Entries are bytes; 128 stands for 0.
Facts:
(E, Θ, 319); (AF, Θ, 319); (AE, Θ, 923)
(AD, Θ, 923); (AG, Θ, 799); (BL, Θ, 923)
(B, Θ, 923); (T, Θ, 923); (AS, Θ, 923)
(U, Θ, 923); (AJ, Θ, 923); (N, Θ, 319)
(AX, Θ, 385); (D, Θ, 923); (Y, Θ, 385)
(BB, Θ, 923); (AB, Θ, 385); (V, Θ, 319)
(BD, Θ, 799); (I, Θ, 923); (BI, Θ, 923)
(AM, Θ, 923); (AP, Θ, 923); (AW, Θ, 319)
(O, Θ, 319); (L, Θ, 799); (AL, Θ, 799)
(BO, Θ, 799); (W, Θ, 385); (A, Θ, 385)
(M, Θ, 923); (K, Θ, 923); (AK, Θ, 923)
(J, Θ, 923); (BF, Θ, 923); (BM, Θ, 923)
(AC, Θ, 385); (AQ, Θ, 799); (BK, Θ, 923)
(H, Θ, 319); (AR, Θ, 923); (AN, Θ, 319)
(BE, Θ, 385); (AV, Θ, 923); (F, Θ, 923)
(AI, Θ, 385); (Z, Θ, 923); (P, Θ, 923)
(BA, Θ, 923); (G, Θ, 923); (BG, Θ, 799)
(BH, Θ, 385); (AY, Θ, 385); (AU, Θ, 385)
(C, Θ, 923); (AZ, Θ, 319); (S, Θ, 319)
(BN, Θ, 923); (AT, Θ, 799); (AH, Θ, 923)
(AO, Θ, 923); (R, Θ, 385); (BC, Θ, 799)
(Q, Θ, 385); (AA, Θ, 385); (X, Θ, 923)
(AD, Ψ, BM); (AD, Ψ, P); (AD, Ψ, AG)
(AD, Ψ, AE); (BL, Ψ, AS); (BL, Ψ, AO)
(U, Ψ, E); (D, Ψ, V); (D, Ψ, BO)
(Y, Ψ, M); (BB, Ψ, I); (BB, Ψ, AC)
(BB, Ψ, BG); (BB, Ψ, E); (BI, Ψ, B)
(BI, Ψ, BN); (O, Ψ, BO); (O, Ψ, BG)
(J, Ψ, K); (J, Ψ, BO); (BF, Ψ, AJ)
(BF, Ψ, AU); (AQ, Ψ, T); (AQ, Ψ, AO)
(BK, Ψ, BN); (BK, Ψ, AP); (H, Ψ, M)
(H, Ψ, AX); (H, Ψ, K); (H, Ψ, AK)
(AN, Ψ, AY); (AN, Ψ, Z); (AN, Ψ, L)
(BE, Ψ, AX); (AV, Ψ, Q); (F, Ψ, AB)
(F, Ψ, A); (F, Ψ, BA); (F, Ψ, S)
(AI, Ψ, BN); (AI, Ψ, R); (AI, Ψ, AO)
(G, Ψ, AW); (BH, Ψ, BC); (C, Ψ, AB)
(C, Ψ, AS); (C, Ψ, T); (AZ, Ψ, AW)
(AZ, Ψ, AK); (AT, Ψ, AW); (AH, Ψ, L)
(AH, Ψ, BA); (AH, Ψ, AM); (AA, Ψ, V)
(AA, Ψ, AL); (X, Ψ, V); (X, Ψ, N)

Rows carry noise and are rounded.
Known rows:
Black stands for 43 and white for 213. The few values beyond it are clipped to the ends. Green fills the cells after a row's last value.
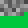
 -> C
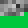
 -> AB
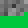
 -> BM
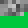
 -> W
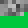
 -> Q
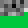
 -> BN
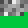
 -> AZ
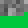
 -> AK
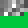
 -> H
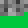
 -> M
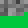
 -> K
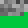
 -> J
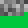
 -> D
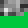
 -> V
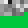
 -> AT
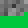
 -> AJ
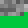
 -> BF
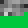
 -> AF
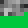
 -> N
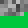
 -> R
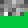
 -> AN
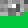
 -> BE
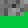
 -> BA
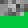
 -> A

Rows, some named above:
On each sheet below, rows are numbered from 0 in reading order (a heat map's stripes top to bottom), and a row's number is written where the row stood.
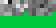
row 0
AT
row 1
BA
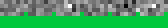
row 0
F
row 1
K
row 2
AX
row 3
X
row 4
BN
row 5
BH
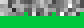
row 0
AQ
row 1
O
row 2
H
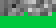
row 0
I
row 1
AL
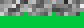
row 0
AI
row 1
L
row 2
G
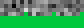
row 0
BN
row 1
N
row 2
AO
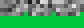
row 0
BB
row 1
AW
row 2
BO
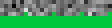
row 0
BN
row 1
BL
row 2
I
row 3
S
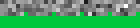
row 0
AC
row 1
J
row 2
BG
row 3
E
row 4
AA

